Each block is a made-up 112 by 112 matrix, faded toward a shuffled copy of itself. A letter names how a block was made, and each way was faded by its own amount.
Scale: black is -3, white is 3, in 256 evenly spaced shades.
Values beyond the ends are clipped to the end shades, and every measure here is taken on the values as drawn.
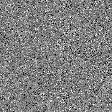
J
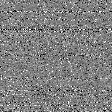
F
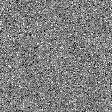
J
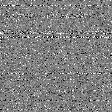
F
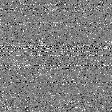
F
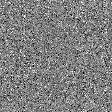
J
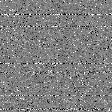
F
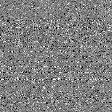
F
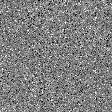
J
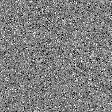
J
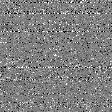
F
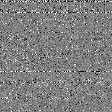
F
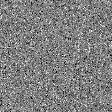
J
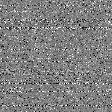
F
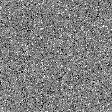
J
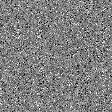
J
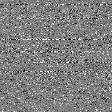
F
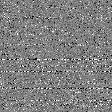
F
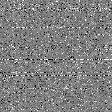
F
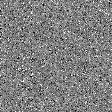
J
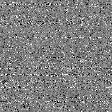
F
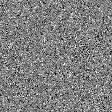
J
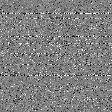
F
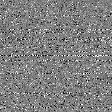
F
